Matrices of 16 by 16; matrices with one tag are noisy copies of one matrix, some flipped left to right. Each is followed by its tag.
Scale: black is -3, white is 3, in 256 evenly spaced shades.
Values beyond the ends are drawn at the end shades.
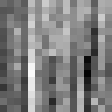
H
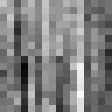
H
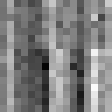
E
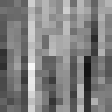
H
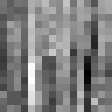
H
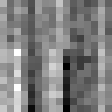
E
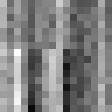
E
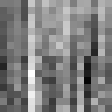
H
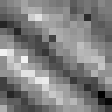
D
